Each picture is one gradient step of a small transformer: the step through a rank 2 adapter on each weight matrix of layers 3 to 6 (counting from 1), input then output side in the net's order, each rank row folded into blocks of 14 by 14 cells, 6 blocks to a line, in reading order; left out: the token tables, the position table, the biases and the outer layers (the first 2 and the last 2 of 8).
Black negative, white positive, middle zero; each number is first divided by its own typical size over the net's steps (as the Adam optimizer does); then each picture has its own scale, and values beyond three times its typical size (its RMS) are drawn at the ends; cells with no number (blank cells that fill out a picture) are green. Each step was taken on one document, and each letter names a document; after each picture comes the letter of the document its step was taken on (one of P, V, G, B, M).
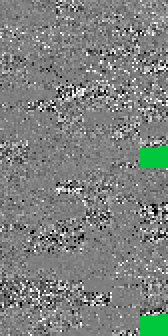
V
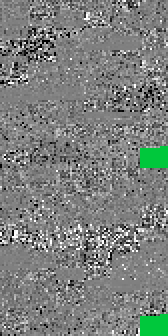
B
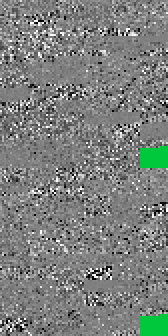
V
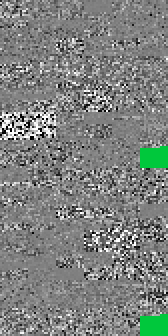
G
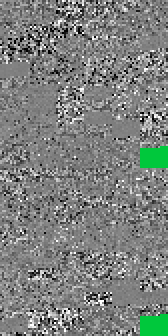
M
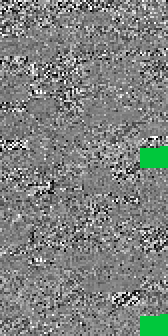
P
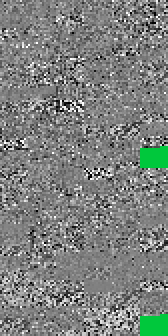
P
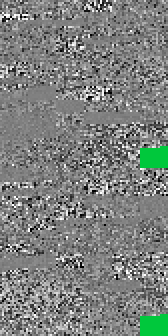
G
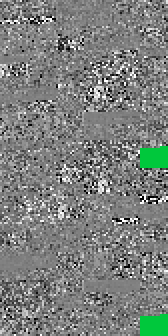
G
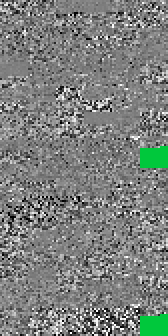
M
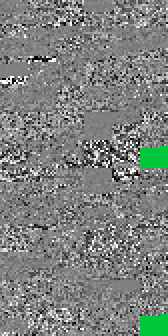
M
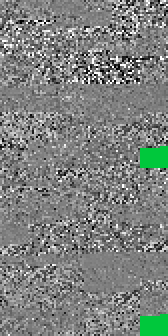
P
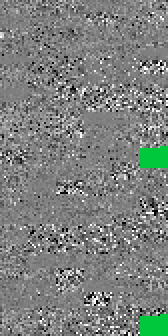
V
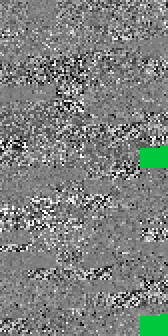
P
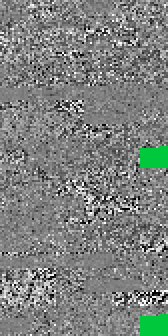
P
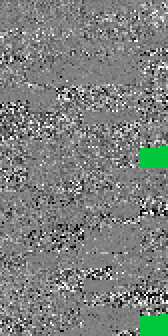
V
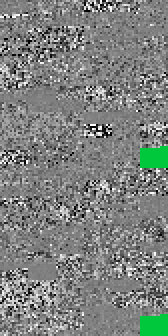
G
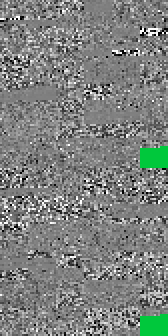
G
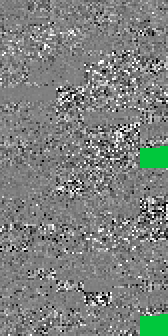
V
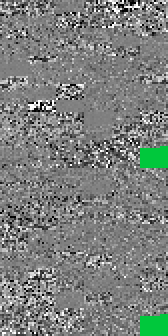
M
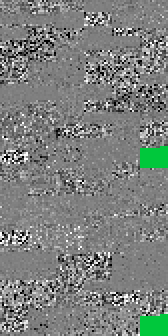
B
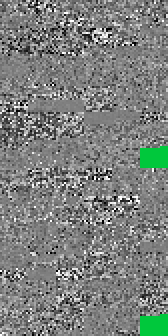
M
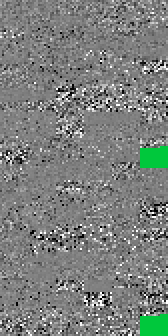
V
